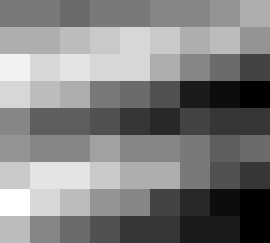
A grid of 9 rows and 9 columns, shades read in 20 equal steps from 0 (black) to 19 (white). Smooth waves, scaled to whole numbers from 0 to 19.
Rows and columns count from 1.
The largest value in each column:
19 17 17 16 16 15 13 14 13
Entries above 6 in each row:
9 9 8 5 3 9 7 5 3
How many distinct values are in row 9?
7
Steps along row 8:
down down down down down down down down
